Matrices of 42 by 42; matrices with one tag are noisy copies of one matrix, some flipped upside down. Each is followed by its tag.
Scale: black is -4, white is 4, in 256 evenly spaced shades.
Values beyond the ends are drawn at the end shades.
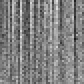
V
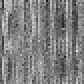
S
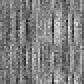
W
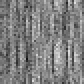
W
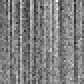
V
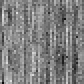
S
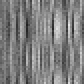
W
